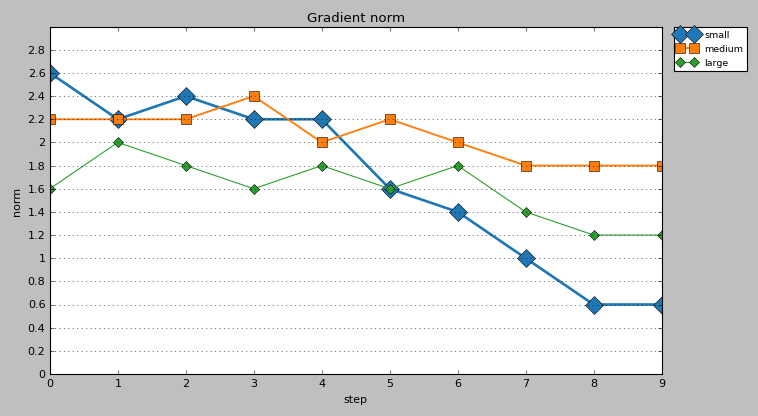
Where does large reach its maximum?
1
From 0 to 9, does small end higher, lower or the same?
lower
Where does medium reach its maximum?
3
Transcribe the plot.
Title: Gradient norm
x-axis: step, ticks 0 1 2 3 4 5 6 7 8 9
y-axis: norm, ticks 0 0.2 0.4 0.6 0.8 1 1.2 1.4 1.6 1.8 2 2.2 2.4 2.6 2.8
Legend: small, medium, large
Values:
small: 2.6 2.2 2.4 2.2 2.2 1.6 1.4 1 0.6 0.6
medium: 2.2 2.2 2.2 2.4 2 2.2 2 1.8 1.8 1.8
large: 1.6 2 1.8 1.6 1.8 1.6 1.8 1.4 1.2 1.2
